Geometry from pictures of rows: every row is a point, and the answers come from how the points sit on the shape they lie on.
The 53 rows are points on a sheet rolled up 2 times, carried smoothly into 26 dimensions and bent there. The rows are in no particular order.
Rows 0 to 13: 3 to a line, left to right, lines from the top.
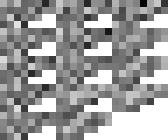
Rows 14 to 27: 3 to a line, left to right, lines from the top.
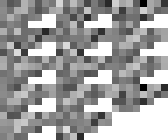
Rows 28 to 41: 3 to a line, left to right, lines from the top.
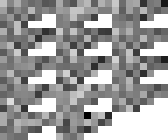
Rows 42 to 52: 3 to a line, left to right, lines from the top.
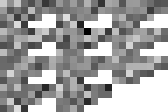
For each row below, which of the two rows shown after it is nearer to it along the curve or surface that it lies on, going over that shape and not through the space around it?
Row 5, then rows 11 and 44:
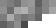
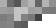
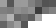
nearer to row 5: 44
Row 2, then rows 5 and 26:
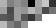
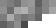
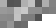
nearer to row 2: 26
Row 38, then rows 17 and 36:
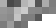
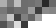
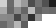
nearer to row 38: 17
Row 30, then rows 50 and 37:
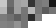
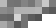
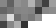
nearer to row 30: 37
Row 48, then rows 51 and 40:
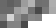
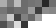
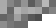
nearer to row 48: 51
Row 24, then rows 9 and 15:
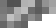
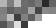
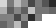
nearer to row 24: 9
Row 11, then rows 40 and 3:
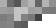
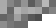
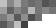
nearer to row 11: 40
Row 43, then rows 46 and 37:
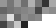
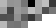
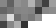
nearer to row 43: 37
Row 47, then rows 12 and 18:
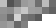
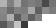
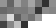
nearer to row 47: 18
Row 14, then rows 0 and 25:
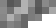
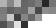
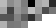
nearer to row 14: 0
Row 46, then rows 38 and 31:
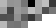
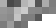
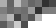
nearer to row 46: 38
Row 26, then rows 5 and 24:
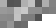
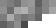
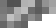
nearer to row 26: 24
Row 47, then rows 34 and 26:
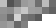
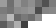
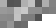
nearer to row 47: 26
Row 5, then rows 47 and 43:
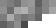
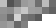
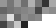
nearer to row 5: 43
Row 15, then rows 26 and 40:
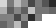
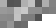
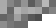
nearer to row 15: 40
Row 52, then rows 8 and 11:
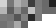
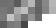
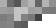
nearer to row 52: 8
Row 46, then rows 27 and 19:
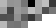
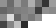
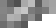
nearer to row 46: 19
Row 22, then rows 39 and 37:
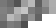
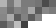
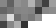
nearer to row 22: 37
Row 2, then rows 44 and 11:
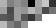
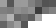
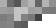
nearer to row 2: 11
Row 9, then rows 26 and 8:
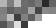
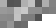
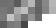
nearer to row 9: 8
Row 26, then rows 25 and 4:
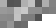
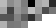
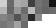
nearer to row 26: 25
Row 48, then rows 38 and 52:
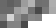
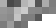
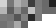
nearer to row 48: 38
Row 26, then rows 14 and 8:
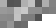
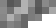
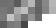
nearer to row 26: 8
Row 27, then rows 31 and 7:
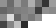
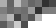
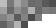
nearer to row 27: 31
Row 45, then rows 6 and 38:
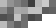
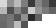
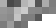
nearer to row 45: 38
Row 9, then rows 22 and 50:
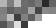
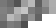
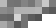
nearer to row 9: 22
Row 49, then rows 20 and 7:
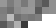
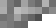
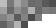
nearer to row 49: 7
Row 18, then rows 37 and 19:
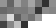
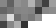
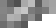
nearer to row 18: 37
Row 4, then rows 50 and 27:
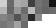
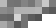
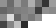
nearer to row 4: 27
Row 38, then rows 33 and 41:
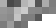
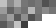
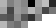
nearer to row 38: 41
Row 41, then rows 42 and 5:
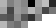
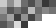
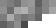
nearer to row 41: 42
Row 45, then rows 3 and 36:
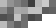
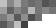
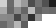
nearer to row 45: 36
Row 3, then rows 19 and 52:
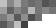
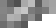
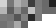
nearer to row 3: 52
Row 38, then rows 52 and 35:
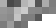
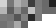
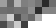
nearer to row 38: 35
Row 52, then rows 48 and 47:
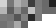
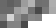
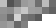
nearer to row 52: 48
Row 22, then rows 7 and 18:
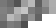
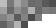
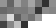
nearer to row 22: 18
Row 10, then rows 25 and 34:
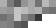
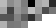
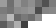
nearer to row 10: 25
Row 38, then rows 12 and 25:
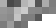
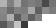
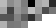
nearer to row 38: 25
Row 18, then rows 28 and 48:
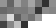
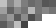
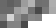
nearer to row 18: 48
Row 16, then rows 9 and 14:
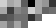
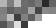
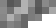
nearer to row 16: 9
